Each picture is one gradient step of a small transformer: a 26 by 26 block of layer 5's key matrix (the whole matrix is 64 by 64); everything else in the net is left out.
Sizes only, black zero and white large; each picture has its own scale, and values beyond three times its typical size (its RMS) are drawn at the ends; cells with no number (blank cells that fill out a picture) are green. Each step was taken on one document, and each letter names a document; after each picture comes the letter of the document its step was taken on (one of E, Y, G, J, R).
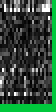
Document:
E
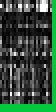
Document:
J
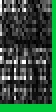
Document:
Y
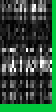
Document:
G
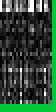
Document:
E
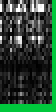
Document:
Y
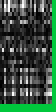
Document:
J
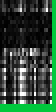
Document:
J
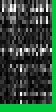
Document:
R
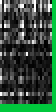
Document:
Y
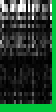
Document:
Y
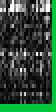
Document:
R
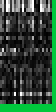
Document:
E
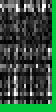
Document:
E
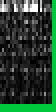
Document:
R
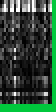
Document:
Y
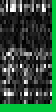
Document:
E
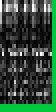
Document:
R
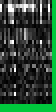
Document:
R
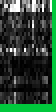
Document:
Y
